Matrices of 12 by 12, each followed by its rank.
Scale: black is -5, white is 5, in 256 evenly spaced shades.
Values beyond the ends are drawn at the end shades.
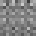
two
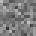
full rank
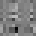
two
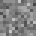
full rank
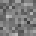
full rank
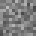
full rank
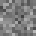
full rank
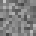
full rank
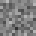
full rank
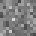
full rank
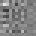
two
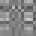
two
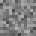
full rank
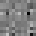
two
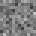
full rank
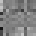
two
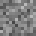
full rank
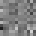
two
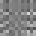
two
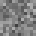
full rank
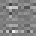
two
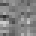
two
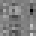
two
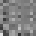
two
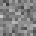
full rank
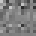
two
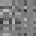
two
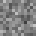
full rank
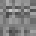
two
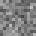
full rank
